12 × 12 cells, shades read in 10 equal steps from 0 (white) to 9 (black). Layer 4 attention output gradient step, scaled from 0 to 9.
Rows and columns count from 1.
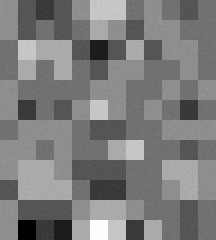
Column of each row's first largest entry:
3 2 6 6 2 2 6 11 5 6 2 2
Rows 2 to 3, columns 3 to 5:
5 6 5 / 3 3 6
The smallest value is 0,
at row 12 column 6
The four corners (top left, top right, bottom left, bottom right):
4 5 4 5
